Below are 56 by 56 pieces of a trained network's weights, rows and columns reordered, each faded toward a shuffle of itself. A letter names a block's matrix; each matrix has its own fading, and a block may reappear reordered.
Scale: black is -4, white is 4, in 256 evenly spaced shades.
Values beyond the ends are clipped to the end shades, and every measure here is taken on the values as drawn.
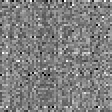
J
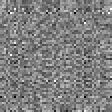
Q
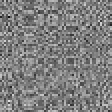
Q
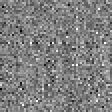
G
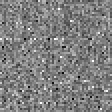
G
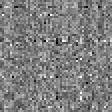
J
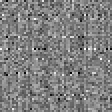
J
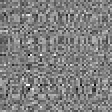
Q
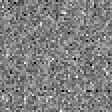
G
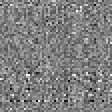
J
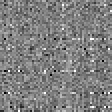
J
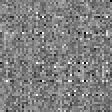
J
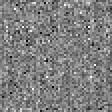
G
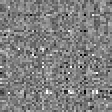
J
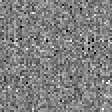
G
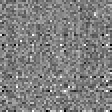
J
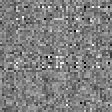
J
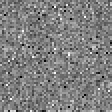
G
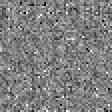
G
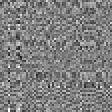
Q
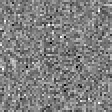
G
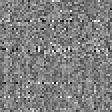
J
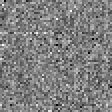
G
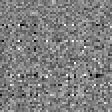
J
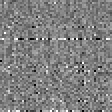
J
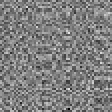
Q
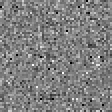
G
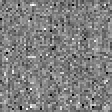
G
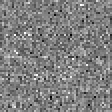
G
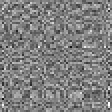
Q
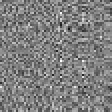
Q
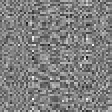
Q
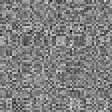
Q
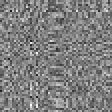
Q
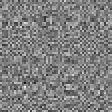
Q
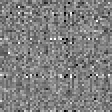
J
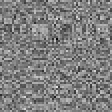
Q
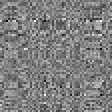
Q
